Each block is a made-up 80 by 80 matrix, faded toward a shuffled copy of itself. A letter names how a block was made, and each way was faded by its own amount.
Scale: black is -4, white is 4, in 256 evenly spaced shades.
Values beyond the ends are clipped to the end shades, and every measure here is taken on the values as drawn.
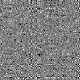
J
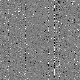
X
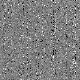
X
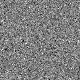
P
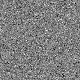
P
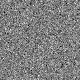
P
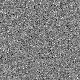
P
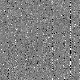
X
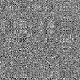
J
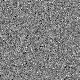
P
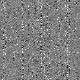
X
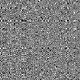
J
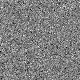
P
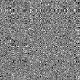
J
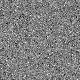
P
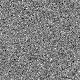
P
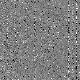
X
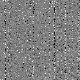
X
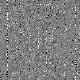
X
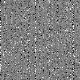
X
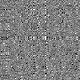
J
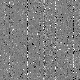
X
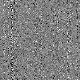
X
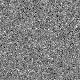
P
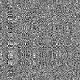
J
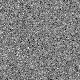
P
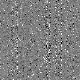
X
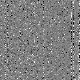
X
